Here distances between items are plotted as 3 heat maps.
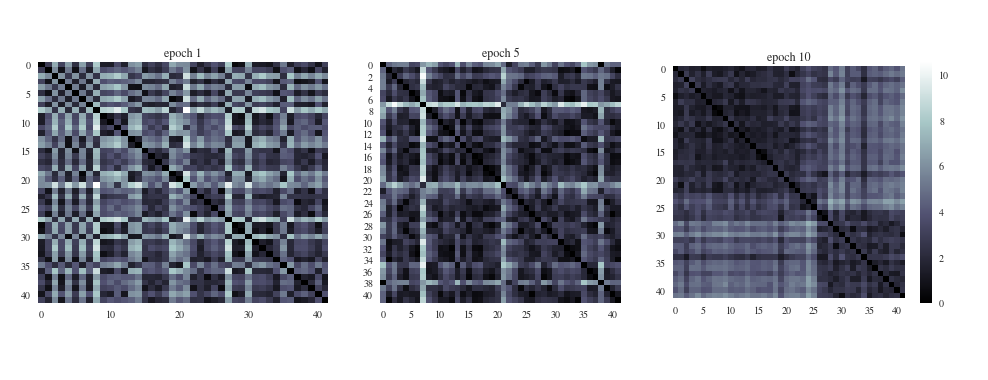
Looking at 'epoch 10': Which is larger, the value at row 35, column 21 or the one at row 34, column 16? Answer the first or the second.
the first
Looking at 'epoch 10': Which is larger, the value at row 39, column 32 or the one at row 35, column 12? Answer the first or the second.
the second
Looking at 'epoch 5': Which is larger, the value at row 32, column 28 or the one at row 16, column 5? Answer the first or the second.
the first
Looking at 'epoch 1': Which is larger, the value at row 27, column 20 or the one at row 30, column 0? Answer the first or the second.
the second
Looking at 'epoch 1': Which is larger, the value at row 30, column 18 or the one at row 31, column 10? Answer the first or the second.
the first
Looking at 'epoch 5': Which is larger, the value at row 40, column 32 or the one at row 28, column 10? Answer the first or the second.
the second
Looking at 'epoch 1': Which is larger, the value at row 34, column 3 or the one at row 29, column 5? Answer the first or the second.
the second
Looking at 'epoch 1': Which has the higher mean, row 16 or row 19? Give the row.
19
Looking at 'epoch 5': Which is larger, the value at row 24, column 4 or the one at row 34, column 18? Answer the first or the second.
the second
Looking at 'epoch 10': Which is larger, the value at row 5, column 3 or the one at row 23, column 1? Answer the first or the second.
the second
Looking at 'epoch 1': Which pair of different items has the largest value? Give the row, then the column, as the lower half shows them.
21, 8
